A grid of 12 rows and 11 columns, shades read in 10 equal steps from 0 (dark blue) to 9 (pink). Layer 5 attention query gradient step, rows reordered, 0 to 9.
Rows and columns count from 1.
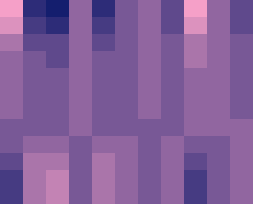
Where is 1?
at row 1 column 2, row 1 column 5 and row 2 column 3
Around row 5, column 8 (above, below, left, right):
4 4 5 5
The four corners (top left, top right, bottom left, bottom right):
9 3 2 5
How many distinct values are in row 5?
2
